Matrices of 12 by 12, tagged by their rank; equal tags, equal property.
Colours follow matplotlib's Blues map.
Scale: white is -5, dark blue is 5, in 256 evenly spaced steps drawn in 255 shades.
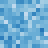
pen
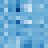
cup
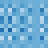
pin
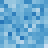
pen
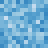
pen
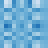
pin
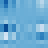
pin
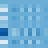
pin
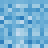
cup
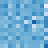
cup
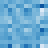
cup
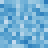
pen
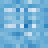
cup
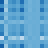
pin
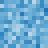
pen
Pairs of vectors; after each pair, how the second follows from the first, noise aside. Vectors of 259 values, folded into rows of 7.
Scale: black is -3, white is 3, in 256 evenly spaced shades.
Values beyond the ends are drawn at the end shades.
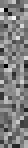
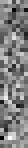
shuffled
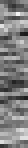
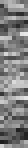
negated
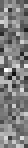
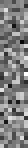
shuffled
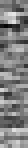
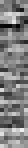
copied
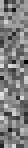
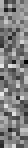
copied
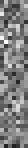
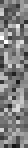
copied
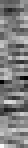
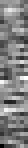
negated
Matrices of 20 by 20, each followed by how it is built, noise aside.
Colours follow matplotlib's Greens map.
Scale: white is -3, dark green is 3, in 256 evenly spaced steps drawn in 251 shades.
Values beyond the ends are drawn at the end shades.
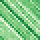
Toeplitz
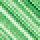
Toeplitz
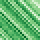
Toeplitz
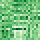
low rank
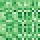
low rank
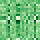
low rank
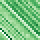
Toeplitz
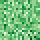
low rank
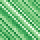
Toeplitz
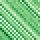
Toeplitz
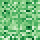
low rank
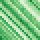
Toeplitz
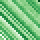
Toeplitz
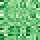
low rank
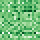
low rank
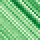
Toeplitz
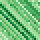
Toeplitz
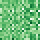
low rank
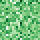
low rank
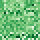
low rank
